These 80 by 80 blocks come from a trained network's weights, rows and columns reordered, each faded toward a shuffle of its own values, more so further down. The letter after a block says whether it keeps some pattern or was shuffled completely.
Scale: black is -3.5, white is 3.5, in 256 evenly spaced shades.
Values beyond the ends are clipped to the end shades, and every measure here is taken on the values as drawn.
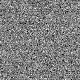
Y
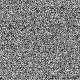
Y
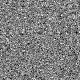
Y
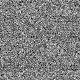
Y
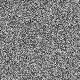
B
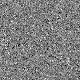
Y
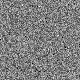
Y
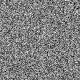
Y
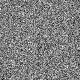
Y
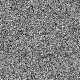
B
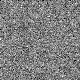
Y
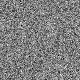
B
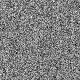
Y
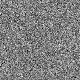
B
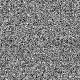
Y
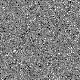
Y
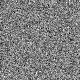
B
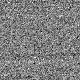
Y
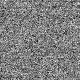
Y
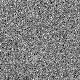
B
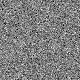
B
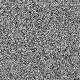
Y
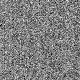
Y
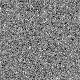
B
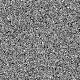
B
